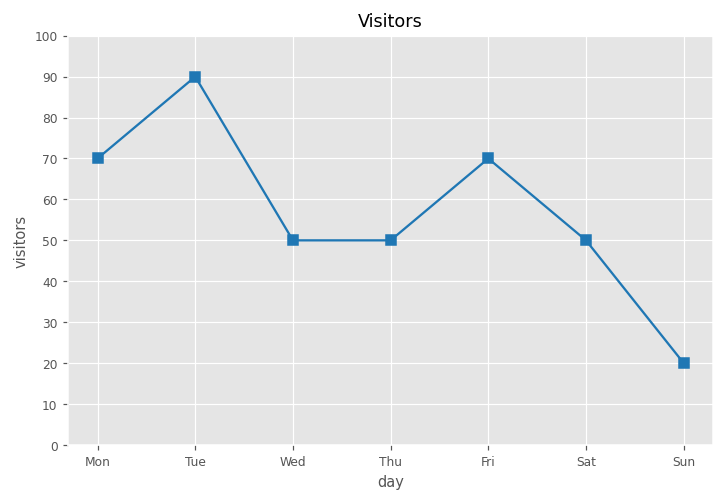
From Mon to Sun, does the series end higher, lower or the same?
lower
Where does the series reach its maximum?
Tue
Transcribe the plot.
Title: Visitors
x-axis: day, ticks Mon Tue Wed Thu Fri Sat Sun
y-axis: visitors, ticks 0 10 20 30 40 50 60 70 80 90 100
Values:
70 90 50 50 70 50 20
